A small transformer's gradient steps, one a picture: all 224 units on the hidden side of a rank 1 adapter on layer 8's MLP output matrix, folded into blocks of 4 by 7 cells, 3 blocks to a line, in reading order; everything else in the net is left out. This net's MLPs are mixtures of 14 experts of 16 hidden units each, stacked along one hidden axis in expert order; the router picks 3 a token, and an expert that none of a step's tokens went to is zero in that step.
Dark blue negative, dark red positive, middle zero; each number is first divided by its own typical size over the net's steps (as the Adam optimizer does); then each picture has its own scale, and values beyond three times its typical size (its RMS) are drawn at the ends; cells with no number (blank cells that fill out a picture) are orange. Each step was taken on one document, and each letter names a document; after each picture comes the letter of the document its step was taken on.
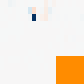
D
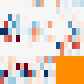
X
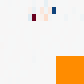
D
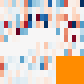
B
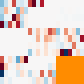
B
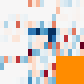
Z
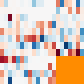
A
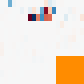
D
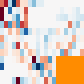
B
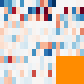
A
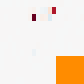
D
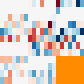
A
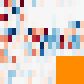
A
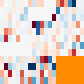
Z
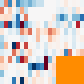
B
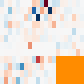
X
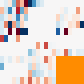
B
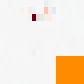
D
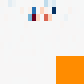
D
